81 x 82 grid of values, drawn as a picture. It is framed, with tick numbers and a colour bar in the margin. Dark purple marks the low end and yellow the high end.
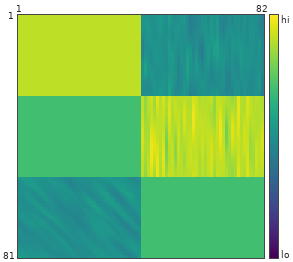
It is made of 3 by 2 panels. Panel 1,1: very high, flat. Panel 1,2: middling, streaked downward, faint in contrast. Panel 2,1: high, flat. Panel 2,2: very high, streaked downward, faint in contrast. Panel 3,1: middling, slanting down to the right, faint in contrast. Panel 3,2: high, flat.
